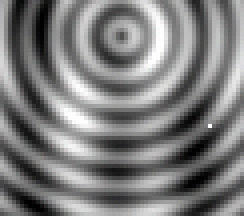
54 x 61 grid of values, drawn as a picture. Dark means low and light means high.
One lone cell stands out, far higher than its neighbours. Overall the values sit about 50% of the way up the scale. Upright stripes repeat 3 times across the table. Concentric rings centre on the top middle.
